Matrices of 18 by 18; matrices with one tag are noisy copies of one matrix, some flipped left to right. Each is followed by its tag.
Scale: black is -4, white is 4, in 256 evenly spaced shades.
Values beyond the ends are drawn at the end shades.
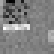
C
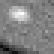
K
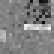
C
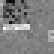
C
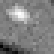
K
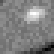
K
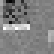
C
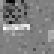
C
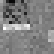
C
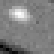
K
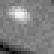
K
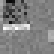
C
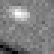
K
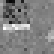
C
